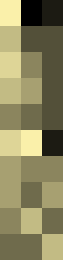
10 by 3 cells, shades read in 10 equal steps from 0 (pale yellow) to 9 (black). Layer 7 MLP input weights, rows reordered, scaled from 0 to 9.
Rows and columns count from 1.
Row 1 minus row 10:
-5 4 6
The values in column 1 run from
0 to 5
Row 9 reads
4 2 5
